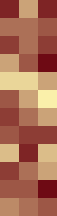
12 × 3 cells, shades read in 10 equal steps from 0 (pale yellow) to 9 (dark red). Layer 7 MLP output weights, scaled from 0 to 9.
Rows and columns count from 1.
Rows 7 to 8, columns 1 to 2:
7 5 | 6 7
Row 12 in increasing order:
4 5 6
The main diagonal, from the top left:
8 5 7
